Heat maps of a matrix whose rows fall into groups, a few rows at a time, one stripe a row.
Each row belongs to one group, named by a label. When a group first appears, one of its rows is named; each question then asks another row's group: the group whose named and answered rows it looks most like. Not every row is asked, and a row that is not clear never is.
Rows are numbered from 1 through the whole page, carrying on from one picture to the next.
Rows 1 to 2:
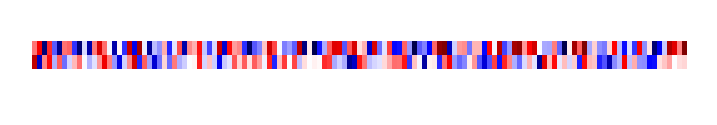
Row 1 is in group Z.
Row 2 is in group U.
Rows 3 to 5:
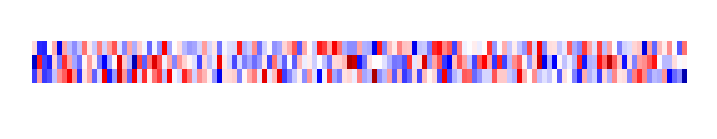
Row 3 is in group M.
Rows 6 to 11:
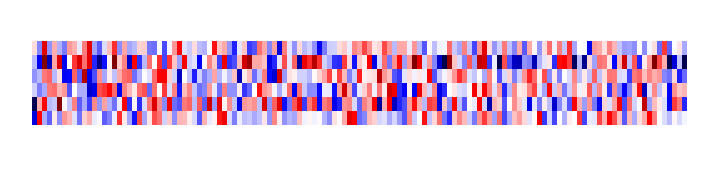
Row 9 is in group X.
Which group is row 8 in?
X
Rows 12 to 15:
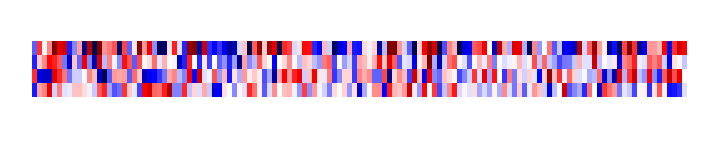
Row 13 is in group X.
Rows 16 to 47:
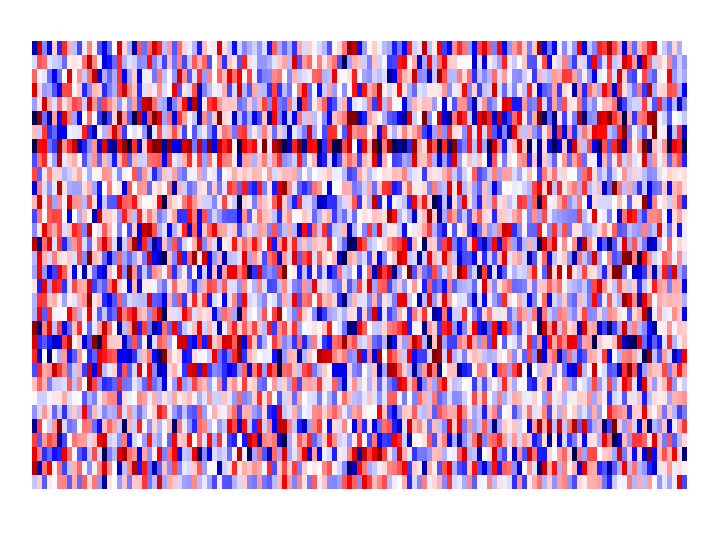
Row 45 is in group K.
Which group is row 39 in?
X
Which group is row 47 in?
K
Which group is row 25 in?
U
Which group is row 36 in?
U
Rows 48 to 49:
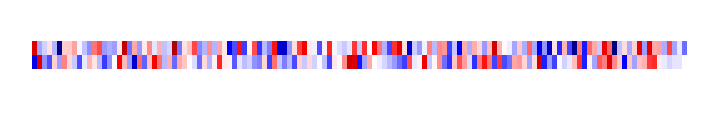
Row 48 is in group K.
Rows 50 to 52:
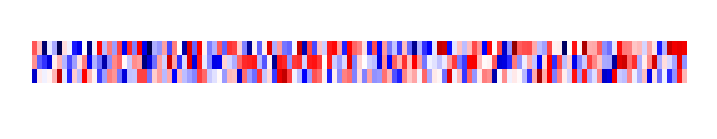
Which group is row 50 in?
Z
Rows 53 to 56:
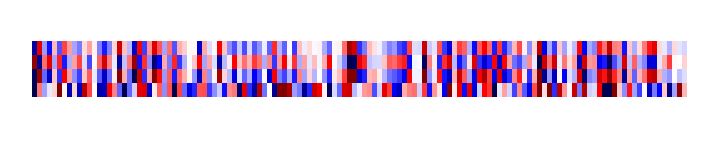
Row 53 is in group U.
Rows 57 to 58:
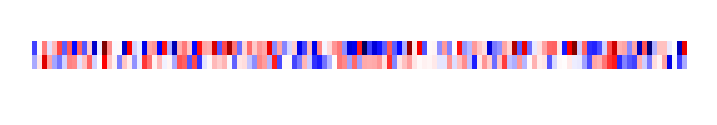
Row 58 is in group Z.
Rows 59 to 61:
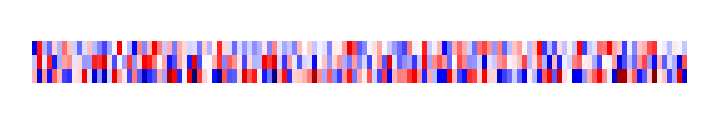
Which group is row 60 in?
Z
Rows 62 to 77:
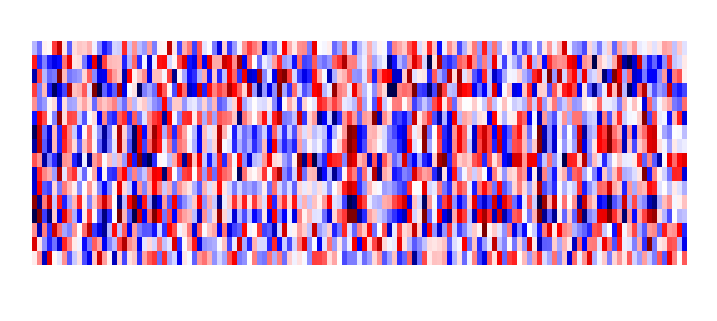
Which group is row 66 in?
M
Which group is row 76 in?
K
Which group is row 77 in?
Z
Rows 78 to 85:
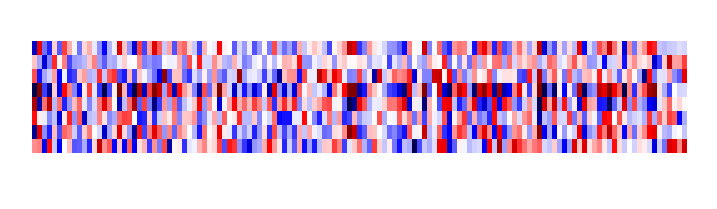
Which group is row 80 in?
M
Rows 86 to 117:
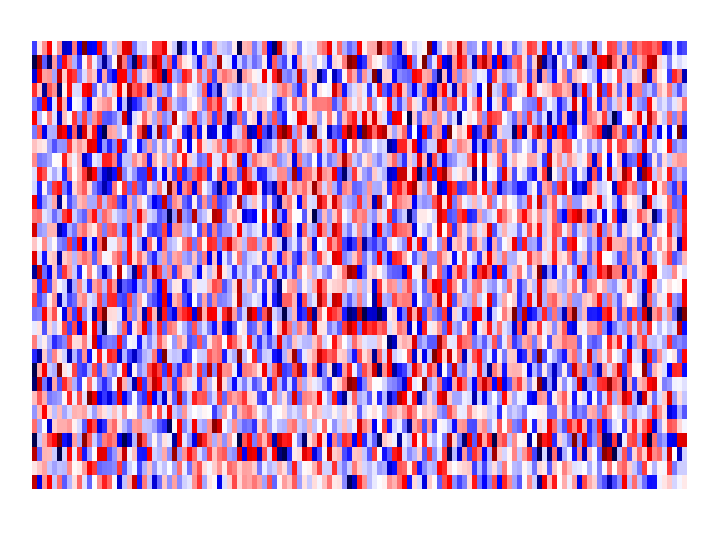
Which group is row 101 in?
M
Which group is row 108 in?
M
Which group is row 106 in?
K
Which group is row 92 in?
K
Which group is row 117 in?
U
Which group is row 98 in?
Z
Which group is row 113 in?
Z
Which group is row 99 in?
M
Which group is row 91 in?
K
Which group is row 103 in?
M
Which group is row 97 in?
M
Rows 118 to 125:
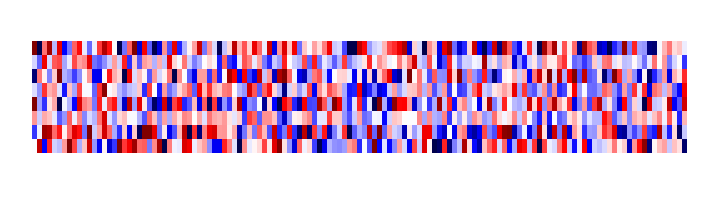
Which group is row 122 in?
M
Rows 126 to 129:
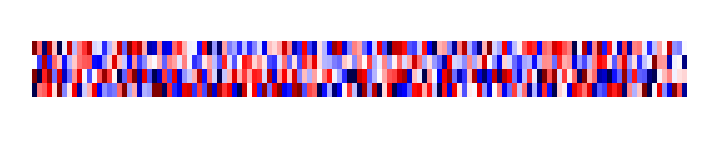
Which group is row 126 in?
M
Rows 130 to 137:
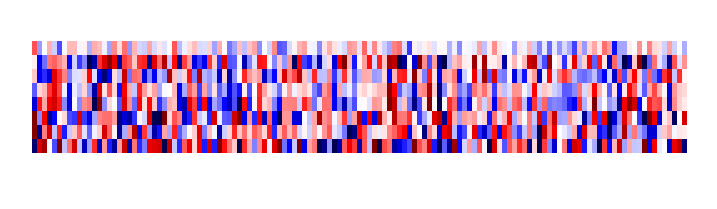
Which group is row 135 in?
M
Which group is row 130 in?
K
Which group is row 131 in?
X
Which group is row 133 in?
X
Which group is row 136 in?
U
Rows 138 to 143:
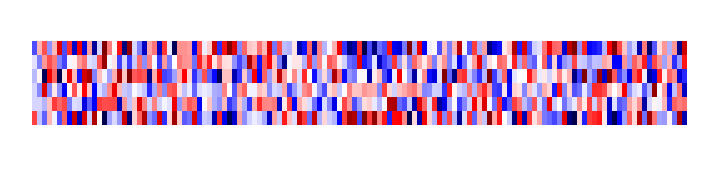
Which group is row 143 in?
K
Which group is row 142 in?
X
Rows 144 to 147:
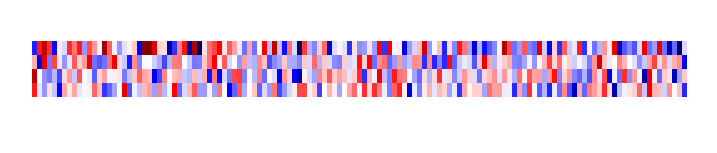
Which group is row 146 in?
M
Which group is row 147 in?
K
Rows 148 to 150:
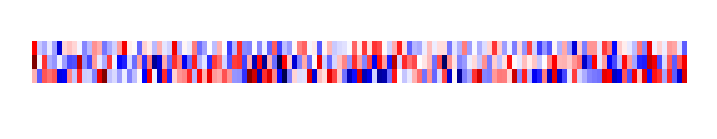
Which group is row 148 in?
K
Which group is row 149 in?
M
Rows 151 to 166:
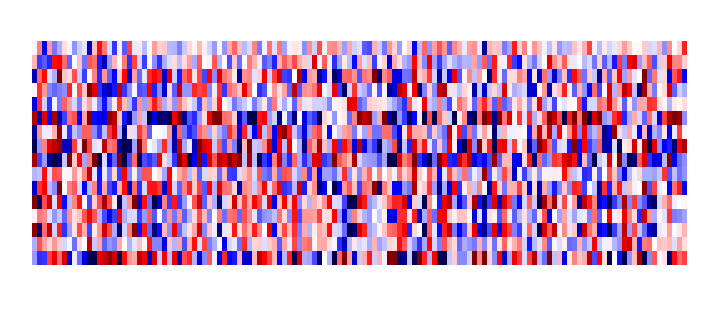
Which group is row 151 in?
Z
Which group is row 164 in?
U
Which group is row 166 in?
X
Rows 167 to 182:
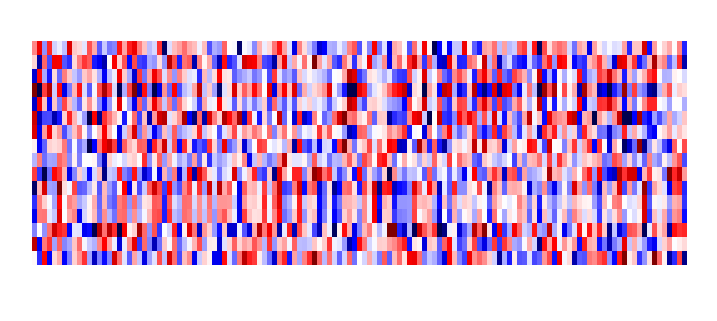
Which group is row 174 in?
X
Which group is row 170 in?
U
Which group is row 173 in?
U
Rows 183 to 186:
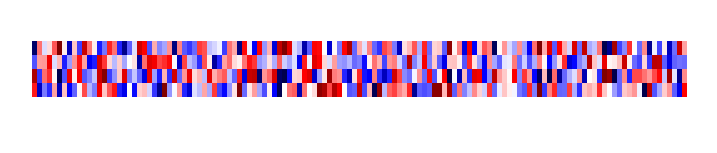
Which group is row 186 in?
M
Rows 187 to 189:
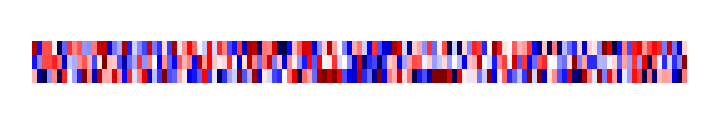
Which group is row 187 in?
K
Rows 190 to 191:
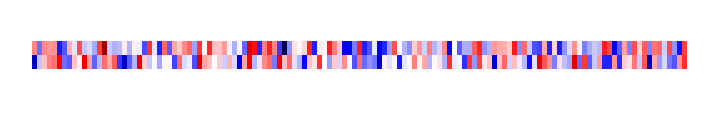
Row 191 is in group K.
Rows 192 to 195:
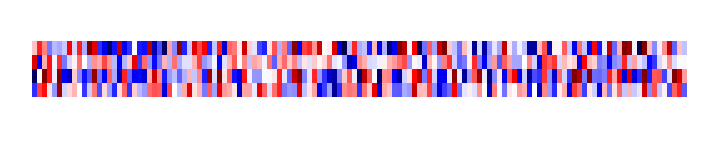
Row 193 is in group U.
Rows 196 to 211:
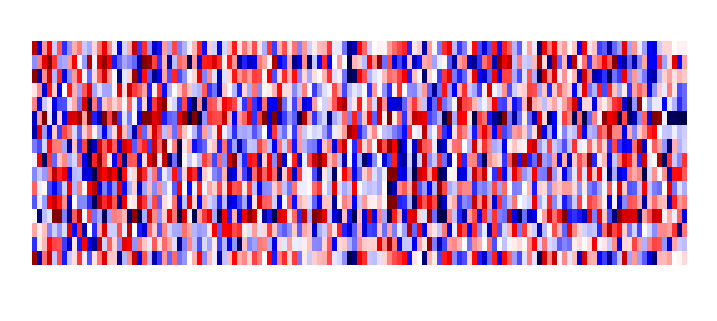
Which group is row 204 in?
Z
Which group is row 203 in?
X
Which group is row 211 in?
U
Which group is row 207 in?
X
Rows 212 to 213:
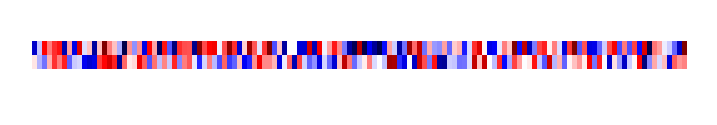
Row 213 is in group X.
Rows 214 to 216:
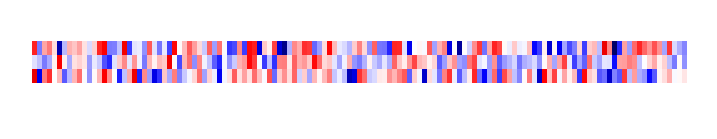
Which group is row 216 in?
U
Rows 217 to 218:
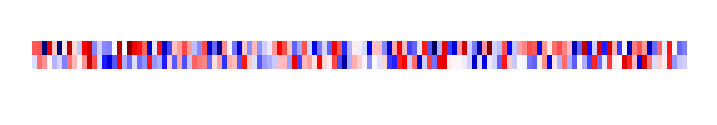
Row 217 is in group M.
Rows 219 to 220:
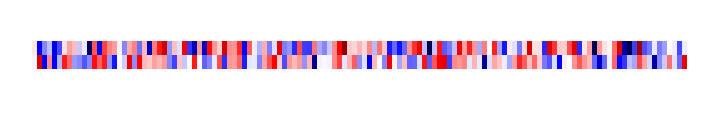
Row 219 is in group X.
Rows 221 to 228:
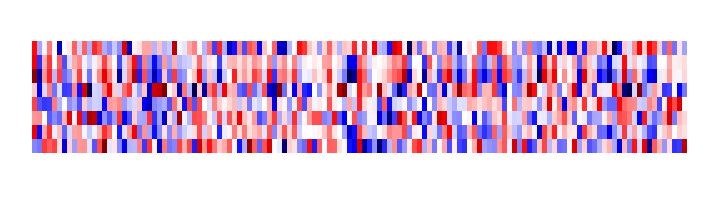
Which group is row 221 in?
K
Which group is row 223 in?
U
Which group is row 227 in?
U
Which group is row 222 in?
U
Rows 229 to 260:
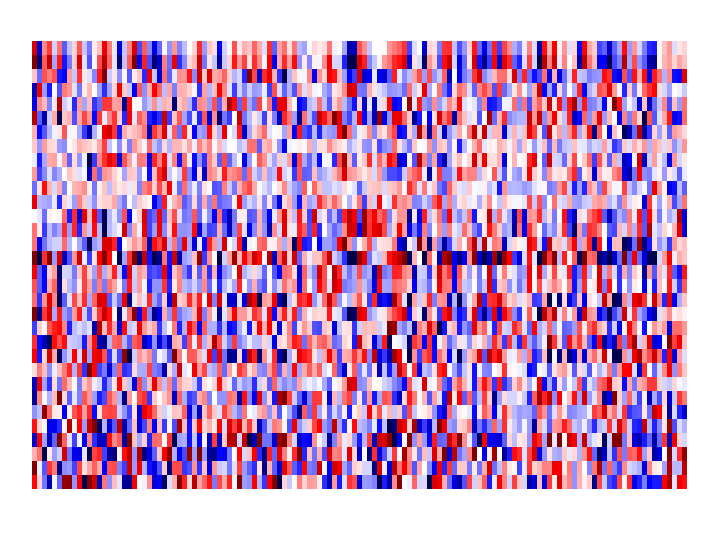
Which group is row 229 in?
U
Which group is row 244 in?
U
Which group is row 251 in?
K
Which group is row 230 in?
U
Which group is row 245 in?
M
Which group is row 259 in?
M
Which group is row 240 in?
M
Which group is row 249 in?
X
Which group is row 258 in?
Z
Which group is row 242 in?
K
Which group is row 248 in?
U
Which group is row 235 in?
X
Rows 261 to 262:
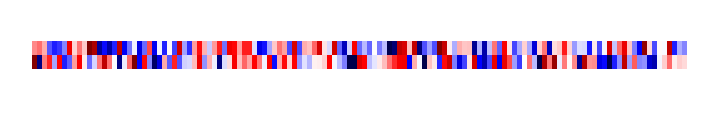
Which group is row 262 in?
U
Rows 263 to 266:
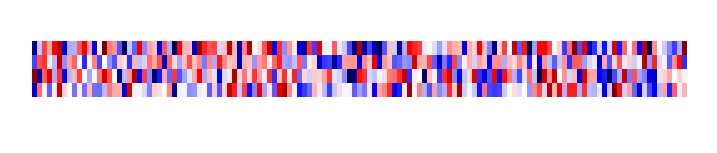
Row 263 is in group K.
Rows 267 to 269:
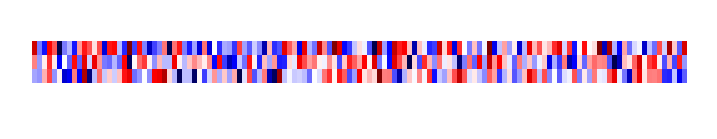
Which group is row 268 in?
K
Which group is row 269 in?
X
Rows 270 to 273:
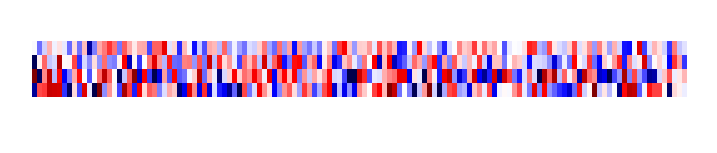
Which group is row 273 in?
X
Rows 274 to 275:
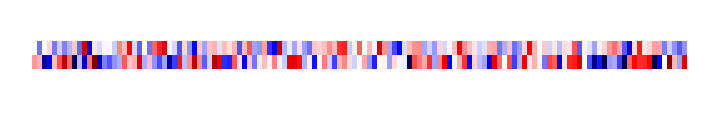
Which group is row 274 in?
X
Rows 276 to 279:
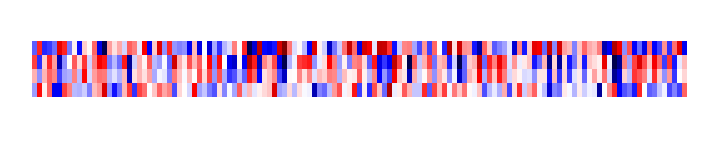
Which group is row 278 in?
K
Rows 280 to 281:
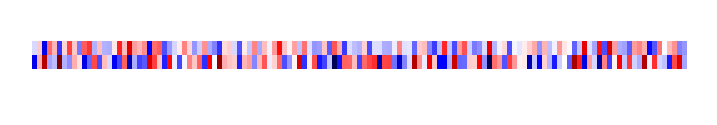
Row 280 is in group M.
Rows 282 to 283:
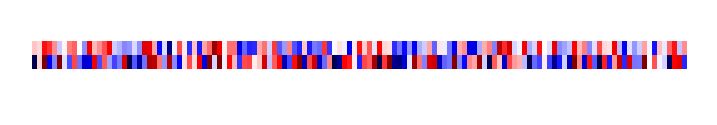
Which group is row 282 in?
Z
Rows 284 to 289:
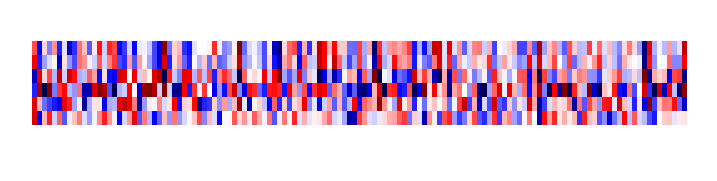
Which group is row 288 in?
K
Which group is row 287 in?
Z
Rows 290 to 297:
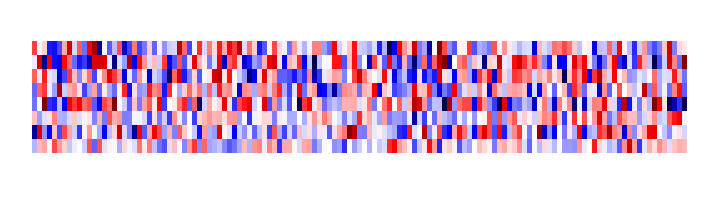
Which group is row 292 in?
Z
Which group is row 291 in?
Z
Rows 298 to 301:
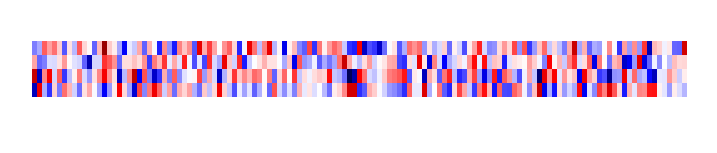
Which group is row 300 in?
U
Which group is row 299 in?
X
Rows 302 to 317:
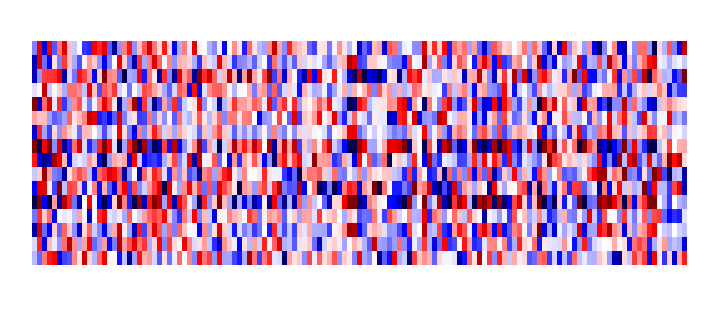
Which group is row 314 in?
Z
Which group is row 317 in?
K
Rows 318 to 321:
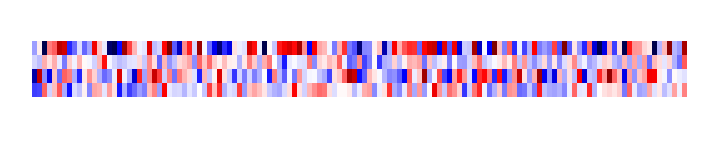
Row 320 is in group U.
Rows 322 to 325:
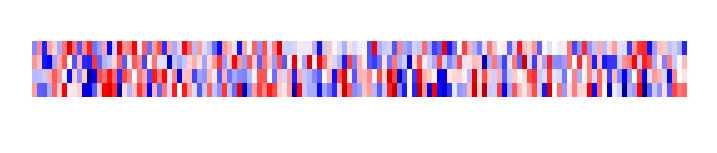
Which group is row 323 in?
Z
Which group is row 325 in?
X
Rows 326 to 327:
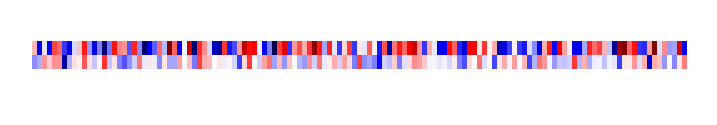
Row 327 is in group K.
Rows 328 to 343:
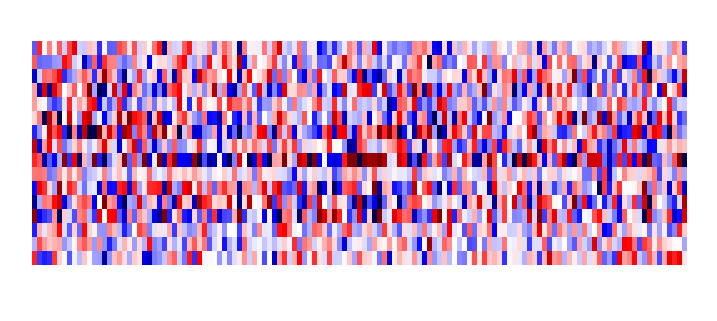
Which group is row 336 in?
K
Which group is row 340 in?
M
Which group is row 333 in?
M
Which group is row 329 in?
X
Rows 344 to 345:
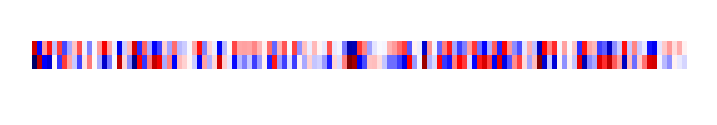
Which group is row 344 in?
U
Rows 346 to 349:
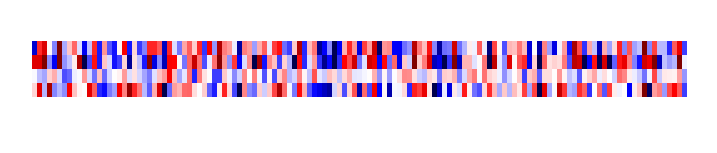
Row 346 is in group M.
